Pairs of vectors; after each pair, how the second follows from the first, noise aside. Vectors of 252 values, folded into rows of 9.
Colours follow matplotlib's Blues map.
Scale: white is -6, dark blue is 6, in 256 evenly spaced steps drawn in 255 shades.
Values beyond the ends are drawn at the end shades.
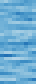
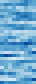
scaled up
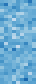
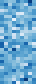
scaled up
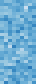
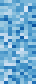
scaled up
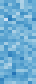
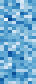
scaled up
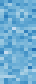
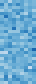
sign-scrambled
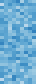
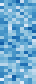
scaled up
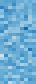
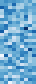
scaled up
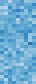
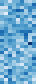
scaled up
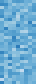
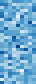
scaled up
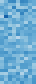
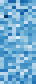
scaled up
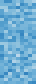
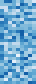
scaled up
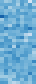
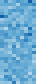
sign-scrambled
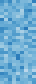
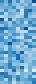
scaled up
